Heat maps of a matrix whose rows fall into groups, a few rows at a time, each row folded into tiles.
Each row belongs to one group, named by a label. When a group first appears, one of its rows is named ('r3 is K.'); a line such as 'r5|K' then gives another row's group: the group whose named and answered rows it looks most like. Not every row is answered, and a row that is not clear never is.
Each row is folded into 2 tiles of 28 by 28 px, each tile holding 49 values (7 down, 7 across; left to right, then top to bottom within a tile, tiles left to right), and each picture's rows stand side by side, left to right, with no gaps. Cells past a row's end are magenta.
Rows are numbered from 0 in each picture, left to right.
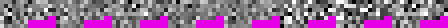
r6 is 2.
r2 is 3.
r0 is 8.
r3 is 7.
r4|8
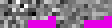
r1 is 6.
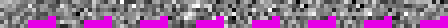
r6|3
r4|8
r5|3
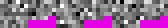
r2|7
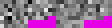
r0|8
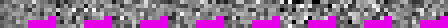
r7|2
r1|6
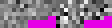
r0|3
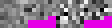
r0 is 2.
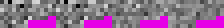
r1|7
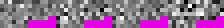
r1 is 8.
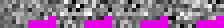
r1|3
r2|3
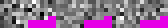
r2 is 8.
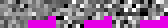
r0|3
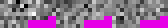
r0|3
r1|6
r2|8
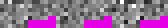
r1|8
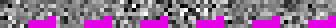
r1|8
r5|6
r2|3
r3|6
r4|6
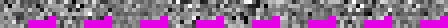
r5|2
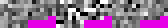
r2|3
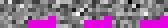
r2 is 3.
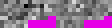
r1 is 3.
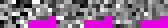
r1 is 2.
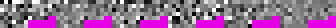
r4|6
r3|8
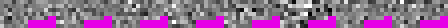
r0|8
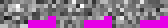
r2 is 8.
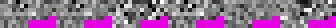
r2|2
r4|6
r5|2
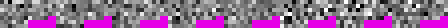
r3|8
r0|7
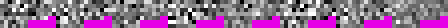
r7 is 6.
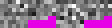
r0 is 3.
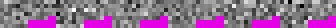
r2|3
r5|7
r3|8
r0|6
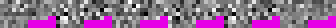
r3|8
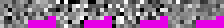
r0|8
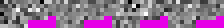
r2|3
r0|6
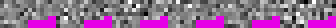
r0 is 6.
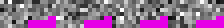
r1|2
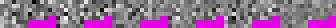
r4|8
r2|6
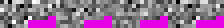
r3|7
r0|7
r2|3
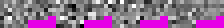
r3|6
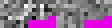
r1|2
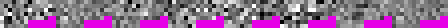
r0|8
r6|2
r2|3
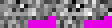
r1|3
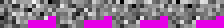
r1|6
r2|7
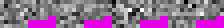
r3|3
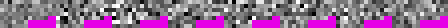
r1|8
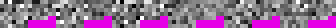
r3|6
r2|7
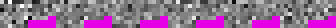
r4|7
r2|6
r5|8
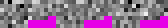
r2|3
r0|7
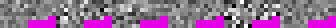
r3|2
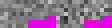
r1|8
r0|2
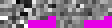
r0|2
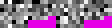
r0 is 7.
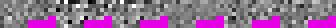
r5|7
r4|8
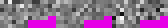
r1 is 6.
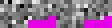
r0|7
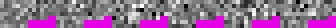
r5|3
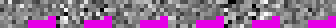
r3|2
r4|6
